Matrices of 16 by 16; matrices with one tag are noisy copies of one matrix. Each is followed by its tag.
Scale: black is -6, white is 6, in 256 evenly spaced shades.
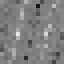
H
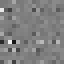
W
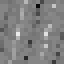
H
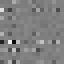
W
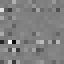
W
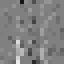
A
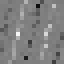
H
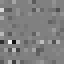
W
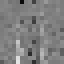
A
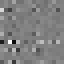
W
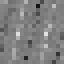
H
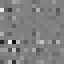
W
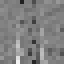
A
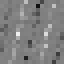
H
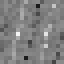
H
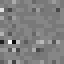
W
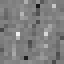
H
